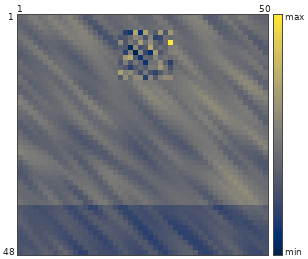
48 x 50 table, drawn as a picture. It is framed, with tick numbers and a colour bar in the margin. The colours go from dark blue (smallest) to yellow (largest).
Roughest part: top middle. Seam: horizontal, 80% of the way down, the top part higher. Odd patch: rougher, in the top middle.
